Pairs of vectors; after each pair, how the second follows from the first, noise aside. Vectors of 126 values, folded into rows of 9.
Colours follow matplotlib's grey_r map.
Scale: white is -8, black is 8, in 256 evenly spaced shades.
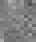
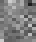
scaled up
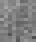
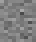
shuffled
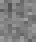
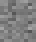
shuffled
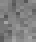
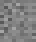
shuffled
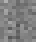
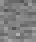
shuffled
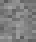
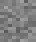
shuffled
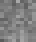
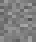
shuffled
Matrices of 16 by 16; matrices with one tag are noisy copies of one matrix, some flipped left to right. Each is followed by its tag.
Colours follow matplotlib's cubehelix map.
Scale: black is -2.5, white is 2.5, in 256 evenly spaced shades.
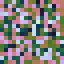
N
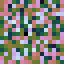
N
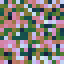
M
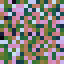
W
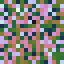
W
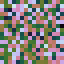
W
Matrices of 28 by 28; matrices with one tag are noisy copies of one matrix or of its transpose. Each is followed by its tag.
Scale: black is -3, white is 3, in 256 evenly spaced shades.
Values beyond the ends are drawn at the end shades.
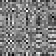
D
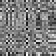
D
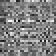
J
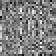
J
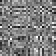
D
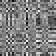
D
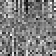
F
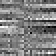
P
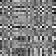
D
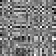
D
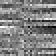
P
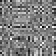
D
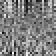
F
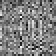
J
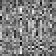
J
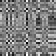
D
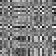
D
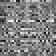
J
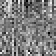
F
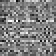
J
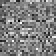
J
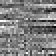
P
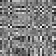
D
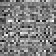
J
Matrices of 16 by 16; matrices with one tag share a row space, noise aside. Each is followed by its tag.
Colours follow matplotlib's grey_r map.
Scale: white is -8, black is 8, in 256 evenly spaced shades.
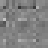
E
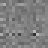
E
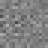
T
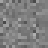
E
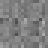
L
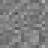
L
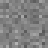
L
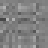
E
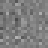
T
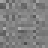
E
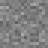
L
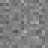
L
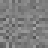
E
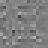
E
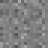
L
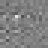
T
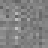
T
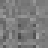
E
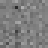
T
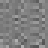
L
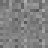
L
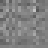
E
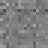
E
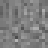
L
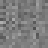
E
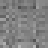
E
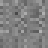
L
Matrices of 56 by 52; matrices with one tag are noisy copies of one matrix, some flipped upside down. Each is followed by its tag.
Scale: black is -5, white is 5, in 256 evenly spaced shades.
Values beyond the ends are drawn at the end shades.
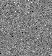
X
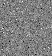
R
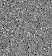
R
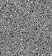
X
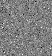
R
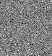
X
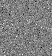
R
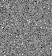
R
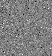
R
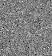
R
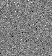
X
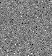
X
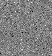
X
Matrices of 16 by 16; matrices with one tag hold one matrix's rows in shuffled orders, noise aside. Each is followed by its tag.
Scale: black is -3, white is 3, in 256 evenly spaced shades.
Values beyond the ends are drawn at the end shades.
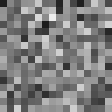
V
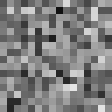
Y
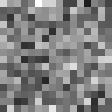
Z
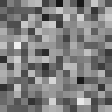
V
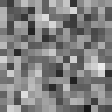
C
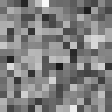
C
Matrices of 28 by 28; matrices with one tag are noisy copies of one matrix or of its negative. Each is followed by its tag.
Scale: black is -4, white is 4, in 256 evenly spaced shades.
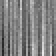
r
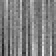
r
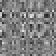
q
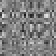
q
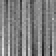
r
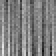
r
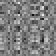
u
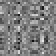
u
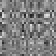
q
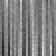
r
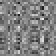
u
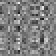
u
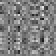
u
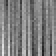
r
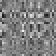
q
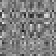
q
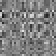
q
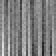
r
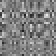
q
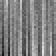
r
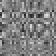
q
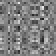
u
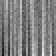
r
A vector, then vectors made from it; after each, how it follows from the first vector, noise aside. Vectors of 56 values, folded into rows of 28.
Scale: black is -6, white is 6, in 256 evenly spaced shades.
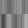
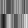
scaled up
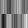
scaled up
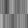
wrapped around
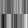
scaled up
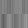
shrunk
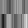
scaled up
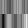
scaled up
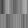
wrapped around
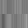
shrunk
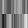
scaled up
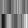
scaled up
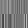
sign-scrambled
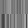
sign-scrambled
